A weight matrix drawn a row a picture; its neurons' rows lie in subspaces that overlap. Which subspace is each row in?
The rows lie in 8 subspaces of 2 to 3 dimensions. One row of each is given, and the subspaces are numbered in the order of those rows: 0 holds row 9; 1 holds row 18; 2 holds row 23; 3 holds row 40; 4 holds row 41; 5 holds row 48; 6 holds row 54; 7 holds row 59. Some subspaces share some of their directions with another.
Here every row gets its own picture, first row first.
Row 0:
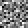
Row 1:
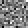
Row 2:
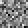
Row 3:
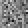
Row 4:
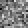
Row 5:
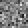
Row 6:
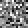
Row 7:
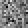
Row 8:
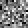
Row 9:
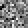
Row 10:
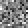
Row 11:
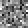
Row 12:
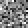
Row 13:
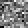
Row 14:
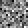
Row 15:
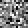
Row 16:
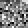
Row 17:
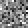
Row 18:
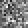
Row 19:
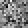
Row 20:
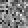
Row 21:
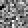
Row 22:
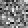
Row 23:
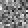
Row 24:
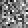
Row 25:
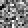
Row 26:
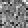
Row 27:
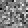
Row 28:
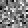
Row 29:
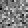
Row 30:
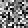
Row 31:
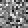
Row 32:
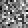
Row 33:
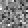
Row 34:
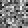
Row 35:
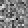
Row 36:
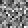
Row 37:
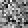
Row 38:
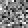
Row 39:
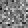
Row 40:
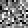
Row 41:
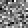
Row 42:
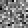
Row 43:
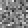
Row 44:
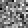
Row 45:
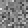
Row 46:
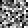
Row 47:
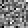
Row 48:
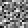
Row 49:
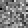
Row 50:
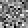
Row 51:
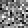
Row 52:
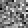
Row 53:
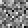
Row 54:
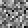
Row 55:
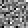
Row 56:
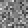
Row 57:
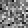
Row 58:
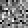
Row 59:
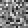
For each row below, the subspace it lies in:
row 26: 7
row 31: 7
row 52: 3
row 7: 1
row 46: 6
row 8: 2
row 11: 4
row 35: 0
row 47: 5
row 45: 2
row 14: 6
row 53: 6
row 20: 3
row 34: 4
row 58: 3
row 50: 2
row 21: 0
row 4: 5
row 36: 6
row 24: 1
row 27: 3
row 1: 5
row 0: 5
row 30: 2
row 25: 0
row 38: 4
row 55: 5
